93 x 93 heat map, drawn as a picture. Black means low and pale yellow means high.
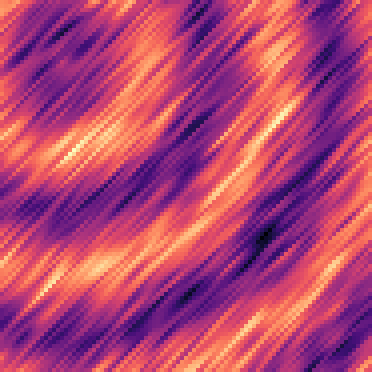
Rings: centred on the top left. Slope: none. Seam: none. Mirror symmetry: none.
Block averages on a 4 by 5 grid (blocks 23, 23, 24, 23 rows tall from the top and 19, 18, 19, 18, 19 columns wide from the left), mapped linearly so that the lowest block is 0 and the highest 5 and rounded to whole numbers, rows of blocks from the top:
1 3 2 5 1
4 5 1 5 1
2 3 4 0 4
2 2 2 4 1
